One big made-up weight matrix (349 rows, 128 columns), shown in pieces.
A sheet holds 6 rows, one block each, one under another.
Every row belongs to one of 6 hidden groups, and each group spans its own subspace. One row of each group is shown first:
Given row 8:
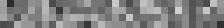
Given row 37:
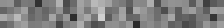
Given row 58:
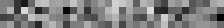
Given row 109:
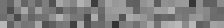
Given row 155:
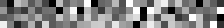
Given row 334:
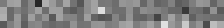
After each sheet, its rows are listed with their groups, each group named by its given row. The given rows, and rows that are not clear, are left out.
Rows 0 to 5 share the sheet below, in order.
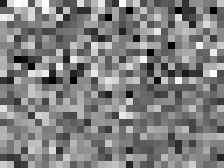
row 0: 58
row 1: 334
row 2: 155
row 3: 37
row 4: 58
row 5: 37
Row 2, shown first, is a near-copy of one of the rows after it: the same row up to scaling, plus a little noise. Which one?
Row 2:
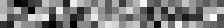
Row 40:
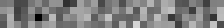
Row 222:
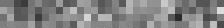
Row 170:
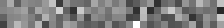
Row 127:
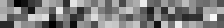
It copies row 127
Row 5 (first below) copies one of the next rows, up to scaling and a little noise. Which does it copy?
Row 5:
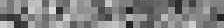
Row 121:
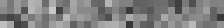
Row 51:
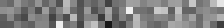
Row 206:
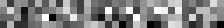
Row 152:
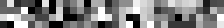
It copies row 121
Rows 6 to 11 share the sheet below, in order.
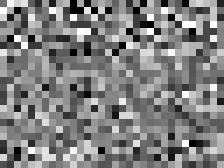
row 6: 334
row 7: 109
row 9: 334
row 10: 58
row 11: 8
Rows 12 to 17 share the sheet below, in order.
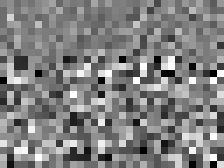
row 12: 155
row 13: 155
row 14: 155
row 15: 334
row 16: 334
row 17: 155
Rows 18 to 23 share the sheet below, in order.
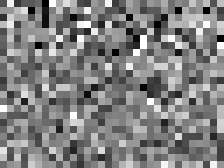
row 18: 8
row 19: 155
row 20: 37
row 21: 8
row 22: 334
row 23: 334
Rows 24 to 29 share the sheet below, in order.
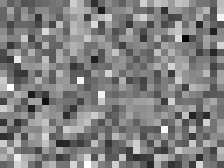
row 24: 334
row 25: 334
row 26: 109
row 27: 8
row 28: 8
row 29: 109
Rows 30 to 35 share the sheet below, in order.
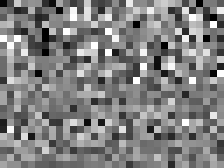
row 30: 155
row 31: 8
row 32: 155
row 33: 334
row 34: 334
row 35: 58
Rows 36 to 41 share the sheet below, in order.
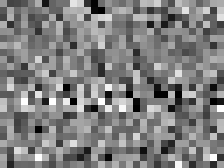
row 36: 334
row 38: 37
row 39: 37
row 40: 155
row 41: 155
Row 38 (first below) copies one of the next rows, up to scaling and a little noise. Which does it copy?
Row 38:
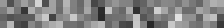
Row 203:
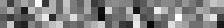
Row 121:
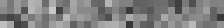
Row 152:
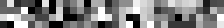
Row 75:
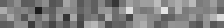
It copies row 203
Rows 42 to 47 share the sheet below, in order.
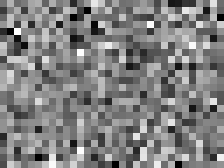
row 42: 334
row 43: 109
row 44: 58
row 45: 155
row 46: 155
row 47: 155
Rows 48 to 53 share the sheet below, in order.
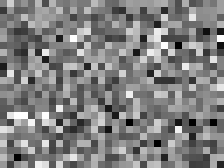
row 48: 8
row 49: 155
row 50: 334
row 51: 37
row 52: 58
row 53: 8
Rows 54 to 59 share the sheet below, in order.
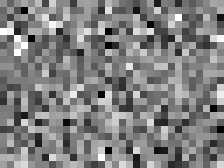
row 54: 37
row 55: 109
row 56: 37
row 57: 334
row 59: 37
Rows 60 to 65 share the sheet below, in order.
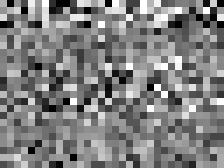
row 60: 8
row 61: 334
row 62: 37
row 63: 37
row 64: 58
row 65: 37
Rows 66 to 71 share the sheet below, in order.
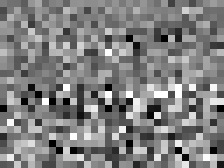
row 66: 334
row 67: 37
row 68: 58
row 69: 37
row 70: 109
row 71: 58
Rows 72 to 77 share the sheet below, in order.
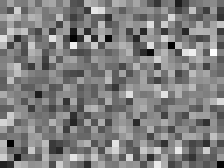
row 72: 334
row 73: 334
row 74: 8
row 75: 37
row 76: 334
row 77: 8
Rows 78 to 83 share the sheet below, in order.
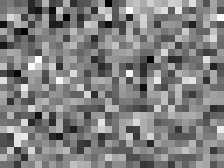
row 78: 37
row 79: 58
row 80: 37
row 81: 334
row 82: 37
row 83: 109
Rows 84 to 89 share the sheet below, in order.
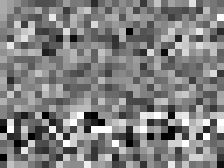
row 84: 334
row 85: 58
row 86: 155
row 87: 109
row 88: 334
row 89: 58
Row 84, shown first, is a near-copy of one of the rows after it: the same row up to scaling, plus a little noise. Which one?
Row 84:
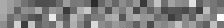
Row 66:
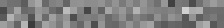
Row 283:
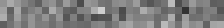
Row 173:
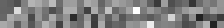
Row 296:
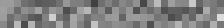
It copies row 296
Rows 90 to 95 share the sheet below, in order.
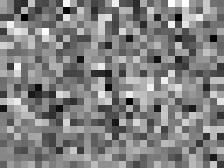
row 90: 58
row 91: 58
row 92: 334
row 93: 37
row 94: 58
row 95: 155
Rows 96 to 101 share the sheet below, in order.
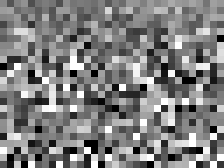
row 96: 37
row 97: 155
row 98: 334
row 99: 155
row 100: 155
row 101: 334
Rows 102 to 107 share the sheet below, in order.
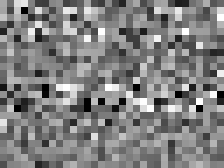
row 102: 58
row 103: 58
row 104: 155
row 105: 109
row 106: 334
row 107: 8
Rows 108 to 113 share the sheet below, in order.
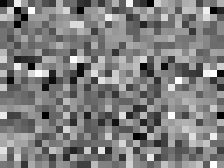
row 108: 109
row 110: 155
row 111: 58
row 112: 58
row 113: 334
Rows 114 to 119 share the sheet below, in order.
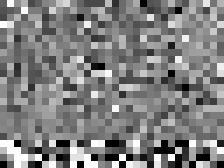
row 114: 8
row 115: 334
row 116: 334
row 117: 58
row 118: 155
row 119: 109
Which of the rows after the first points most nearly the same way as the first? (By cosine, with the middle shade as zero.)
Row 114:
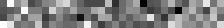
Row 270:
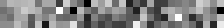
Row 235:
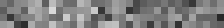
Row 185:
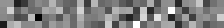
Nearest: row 270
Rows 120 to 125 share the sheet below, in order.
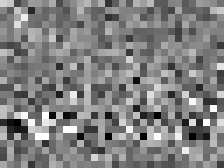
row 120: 109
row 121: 37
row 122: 155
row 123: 155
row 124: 8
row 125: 334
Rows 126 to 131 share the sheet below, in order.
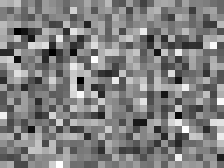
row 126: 58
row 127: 155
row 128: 109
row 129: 334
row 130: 58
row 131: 37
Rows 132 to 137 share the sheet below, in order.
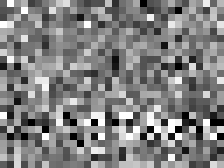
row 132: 8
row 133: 8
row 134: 8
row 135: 8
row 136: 8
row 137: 334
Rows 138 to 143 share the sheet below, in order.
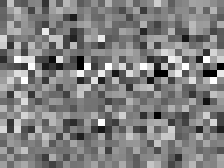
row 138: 8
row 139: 334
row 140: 155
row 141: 109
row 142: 334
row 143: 37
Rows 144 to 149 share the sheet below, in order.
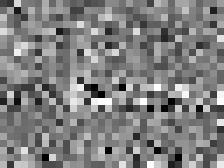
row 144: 109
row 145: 109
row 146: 109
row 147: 334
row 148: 155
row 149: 37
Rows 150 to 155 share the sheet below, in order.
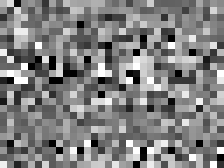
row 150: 109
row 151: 155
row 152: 37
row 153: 334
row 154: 334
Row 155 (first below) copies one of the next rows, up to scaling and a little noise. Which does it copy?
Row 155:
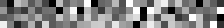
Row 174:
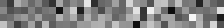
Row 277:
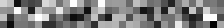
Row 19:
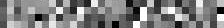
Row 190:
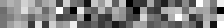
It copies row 174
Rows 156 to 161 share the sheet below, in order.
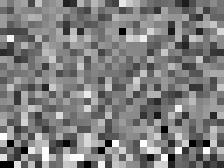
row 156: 58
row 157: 58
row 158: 155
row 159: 8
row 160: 8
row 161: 8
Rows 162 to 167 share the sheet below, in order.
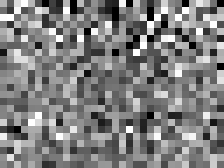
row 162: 58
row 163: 155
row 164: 155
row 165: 37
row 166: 37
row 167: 58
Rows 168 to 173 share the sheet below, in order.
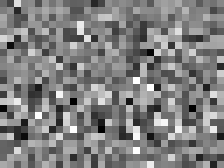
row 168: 109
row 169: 334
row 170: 155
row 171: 37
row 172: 37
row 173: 334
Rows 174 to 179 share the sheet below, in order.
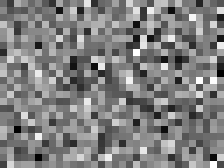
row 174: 155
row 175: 155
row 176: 334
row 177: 109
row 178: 8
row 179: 155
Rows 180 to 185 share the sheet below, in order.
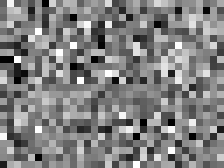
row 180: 8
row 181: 37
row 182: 109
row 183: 8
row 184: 155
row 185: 155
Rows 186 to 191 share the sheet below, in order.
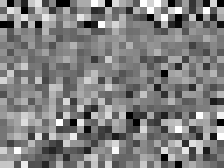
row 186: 8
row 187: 8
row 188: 8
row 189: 37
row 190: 155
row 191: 8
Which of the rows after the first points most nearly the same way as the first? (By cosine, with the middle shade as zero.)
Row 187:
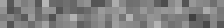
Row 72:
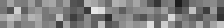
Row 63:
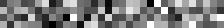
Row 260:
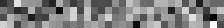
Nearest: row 63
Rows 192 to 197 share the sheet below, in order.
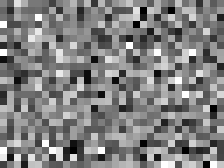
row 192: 155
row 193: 37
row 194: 109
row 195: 334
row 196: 334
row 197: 334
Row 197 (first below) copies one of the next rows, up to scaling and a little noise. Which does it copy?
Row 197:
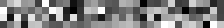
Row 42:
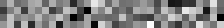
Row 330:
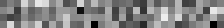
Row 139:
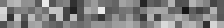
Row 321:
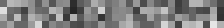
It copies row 139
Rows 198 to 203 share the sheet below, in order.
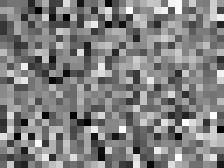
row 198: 37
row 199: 109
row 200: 37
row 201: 155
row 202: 334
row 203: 37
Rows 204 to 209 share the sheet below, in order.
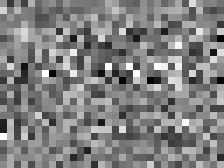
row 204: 8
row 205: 155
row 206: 37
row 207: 334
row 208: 334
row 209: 334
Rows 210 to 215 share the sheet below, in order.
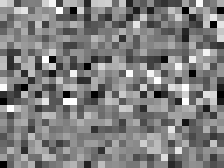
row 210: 155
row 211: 58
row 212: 8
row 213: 58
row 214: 334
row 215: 8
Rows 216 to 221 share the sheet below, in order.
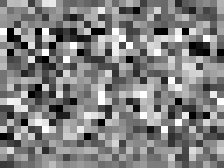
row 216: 58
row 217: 8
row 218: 58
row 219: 37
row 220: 8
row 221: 58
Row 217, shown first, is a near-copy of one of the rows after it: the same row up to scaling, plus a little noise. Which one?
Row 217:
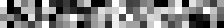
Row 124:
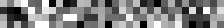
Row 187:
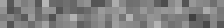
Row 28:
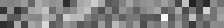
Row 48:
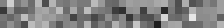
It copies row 187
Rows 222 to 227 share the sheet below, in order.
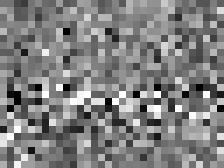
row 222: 155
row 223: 8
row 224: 8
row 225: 8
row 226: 8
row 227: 109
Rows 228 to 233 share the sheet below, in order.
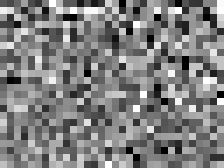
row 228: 58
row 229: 58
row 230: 58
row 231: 155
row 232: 334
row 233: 37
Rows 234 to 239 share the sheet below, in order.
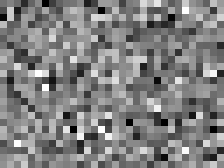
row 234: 334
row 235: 37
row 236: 155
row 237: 8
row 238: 37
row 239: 155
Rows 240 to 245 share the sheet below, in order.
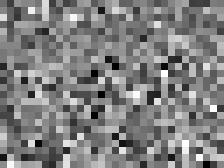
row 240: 8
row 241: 58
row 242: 8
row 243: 58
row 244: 109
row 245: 58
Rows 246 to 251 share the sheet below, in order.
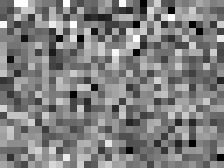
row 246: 155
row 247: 155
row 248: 8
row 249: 109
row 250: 58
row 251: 37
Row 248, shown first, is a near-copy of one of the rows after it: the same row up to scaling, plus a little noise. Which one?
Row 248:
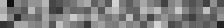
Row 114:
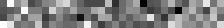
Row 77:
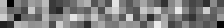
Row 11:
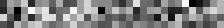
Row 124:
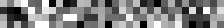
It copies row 77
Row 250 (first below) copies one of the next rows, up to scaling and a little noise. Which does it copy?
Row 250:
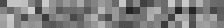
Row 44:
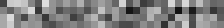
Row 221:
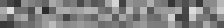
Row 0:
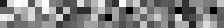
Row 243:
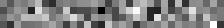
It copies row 44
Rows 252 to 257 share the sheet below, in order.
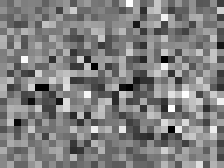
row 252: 155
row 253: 334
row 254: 334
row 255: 58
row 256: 334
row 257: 334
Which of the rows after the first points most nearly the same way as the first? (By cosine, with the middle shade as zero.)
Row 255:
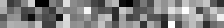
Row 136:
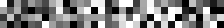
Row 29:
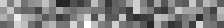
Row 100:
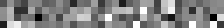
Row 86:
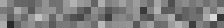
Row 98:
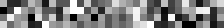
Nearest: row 100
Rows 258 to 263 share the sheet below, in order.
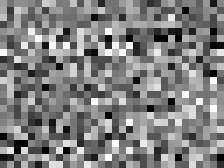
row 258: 334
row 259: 37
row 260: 155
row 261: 334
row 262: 37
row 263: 58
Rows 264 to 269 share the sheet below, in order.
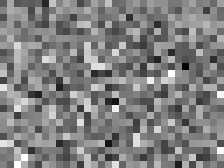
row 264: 8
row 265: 109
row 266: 334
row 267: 109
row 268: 155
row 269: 109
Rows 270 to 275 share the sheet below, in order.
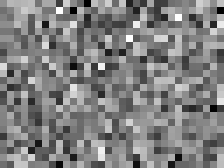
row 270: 155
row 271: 37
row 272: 334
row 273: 334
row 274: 37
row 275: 37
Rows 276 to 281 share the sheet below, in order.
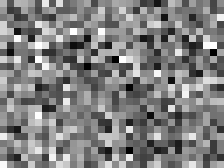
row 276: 8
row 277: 155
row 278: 58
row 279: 58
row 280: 37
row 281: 37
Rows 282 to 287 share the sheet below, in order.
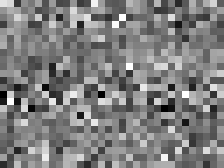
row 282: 109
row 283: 334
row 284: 37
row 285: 334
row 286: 334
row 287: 8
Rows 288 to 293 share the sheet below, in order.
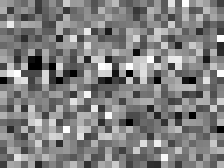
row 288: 58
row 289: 155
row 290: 37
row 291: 334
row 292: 37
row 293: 8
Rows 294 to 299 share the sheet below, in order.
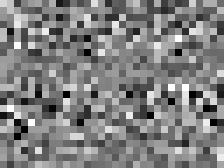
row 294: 109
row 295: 8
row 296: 334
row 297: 58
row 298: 109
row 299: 58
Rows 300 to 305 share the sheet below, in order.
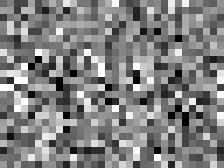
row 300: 58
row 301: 8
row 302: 37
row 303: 109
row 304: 58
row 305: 58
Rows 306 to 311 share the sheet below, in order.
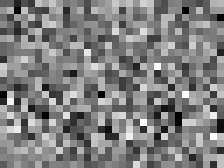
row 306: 58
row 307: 58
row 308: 58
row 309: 334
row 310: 334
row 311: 155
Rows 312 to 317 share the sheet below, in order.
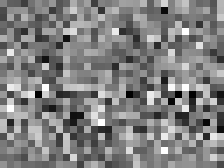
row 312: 334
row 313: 58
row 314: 58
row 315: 58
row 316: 334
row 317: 37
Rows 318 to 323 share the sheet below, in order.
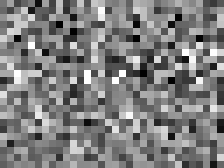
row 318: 37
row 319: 334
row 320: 109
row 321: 334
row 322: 58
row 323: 334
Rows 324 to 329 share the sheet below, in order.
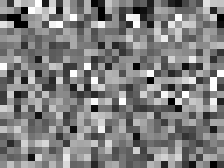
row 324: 37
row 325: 37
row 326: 334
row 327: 334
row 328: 37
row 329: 334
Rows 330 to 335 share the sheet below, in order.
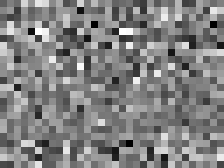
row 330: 334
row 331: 58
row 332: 155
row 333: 109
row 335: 58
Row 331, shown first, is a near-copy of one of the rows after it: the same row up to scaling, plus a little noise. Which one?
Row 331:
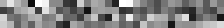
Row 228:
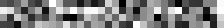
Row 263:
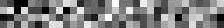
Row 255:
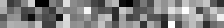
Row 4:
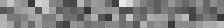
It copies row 4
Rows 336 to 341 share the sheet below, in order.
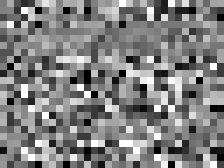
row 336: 58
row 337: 8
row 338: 109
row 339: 334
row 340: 8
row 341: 58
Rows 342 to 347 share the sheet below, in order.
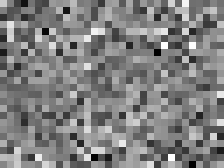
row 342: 58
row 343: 8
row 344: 8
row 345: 155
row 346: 155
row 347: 334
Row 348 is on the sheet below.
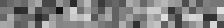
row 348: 155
